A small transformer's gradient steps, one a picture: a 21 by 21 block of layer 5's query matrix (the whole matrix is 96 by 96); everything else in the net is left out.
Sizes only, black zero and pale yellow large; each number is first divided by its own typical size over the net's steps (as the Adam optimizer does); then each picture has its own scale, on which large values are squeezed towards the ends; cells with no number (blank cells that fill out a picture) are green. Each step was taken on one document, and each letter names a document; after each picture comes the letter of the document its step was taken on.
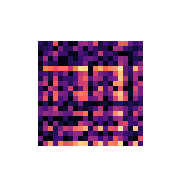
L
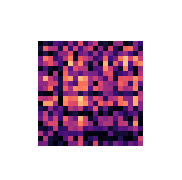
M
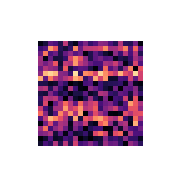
M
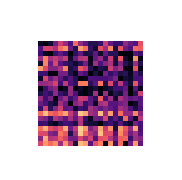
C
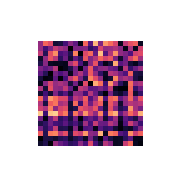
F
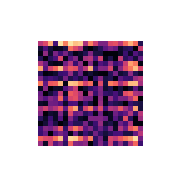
L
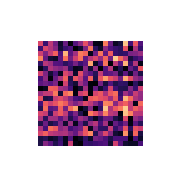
F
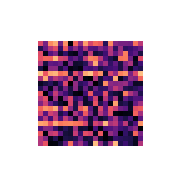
F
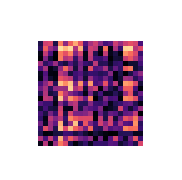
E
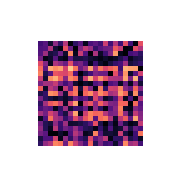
L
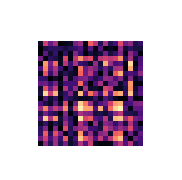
C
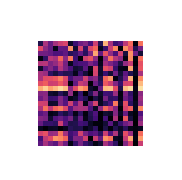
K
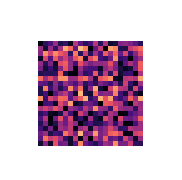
F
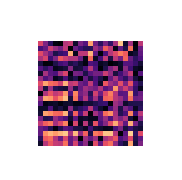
K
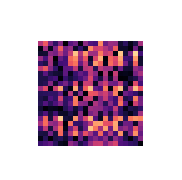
L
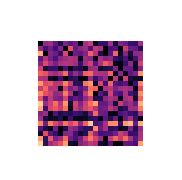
K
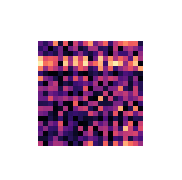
M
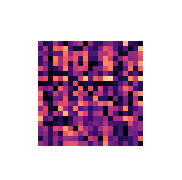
C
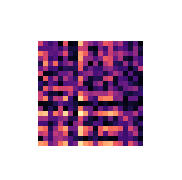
C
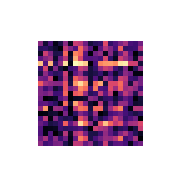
C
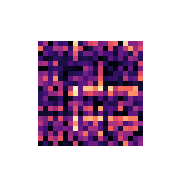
E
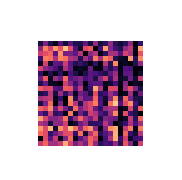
K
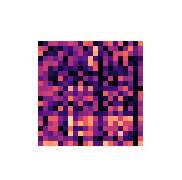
K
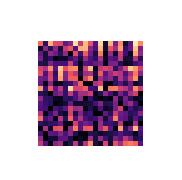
E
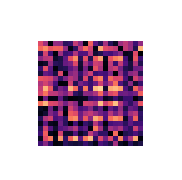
E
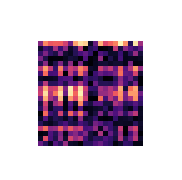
E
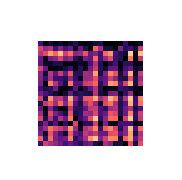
K
